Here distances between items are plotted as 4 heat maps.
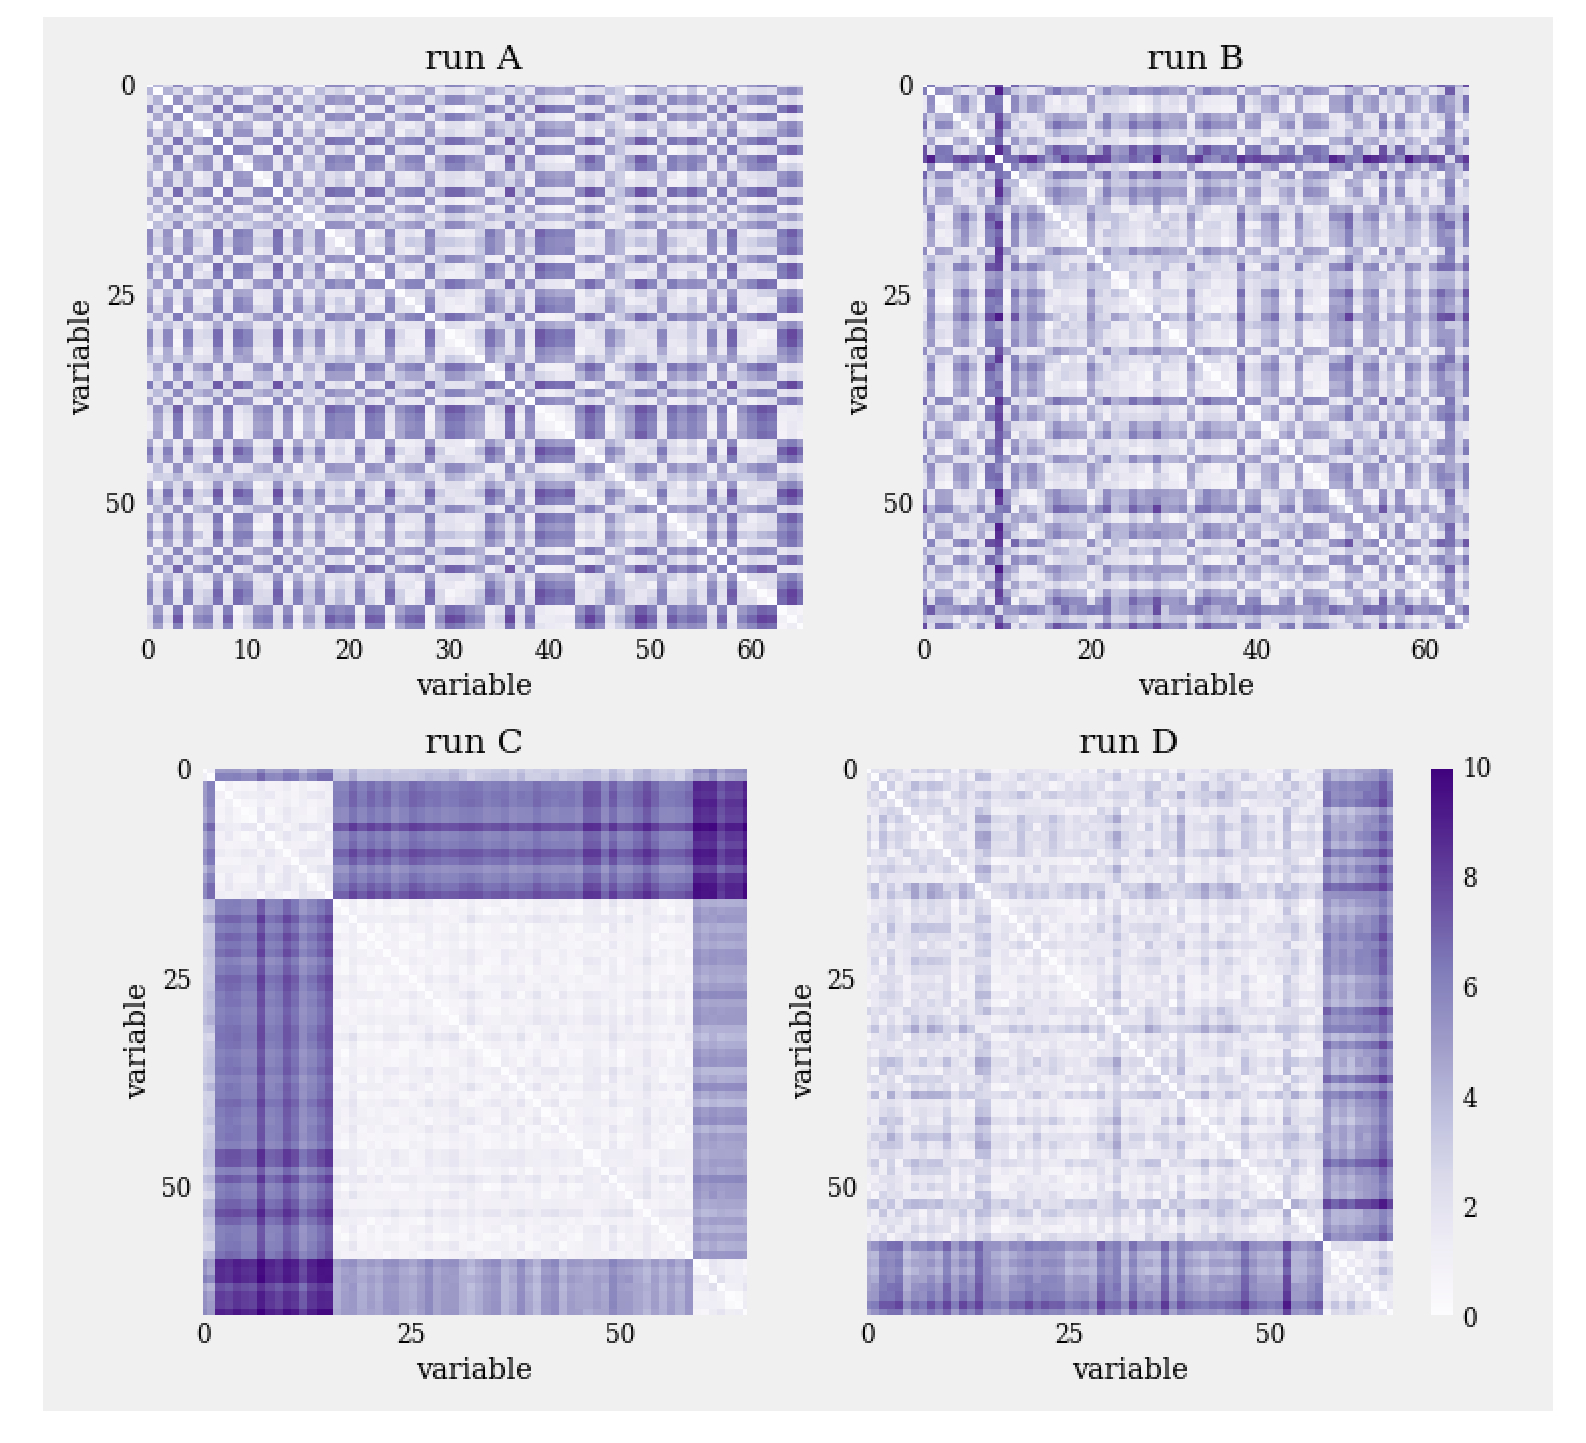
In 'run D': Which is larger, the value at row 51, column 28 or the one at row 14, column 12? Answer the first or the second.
the second
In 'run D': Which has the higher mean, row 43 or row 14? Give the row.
14
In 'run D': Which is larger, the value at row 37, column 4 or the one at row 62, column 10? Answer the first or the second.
the second
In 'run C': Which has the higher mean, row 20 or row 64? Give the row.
64
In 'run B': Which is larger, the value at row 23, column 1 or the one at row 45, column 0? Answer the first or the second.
the second
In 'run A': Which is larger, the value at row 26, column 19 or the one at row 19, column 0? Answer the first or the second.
the second
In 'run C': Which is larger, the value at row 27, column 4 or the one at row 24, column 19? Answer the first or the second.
the first
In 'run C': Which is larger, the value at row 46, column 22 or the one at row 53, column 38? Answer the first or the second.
the second
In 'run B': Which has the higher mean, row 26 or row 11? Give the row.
11
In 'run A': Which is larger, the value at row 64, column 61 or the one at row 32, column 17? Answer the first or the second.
the first
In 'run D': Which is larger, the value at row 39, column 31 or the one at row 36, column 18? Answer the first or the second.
the first
